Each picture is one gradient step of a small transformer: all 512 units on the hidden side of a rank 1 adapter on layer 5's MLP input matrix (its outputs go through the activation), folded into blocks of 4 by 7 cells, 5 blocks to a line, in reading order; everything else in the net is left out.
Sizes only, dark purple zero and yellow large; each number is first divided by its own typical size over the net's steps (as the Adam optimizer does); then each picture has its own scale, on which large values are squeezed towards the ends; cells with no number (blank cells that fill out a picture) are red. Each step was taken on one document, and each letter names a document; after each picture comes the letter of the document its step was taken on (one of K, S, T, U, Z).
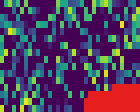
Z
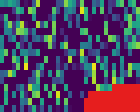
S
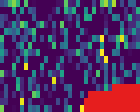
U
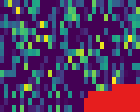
S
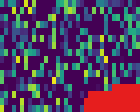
U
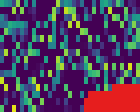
Z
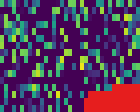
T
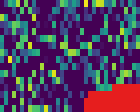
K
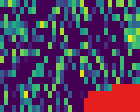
T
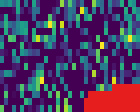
S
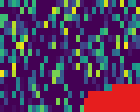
U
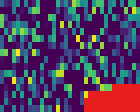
K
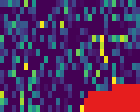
U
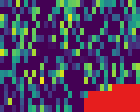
K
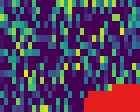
K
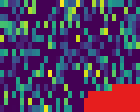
U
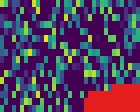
Z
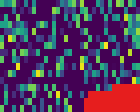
T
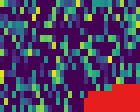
Z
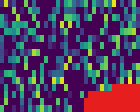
K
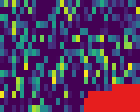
U
